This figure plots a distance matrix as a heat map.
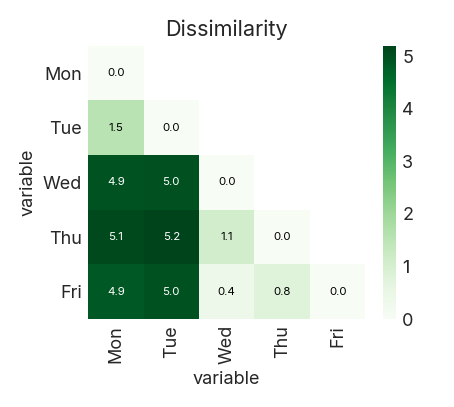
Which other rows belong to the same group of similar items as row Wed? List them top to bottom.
Thu, Fri
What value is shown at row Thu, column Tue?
5.2
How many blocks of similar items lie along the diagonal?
2
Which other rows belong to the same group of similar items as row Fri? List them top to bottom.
Wed, Thu
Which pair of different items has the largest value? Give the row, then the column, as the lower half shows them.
Thu, Tue
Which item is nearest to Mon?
Tue
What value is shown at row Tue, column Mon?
1.5
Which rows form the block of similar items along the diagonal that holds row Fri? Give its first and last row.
Wed to Fri
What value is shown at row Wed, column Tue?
5.0
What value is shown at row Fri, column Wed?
0.4
